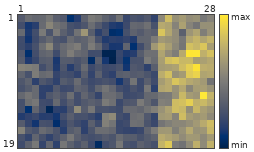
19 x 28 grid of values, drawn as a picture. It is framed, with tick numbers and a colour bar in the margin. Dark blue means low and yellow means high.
On average the colour sits 40% of the way up the scale. No regular stripes run through it. The right part is higher, past a seam about 70% of the way across.
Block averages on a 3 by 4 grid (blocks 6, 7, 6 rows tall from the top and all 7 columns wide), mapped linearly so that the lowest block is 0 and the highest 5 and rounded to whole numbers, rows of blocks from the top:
1114
1015
0114
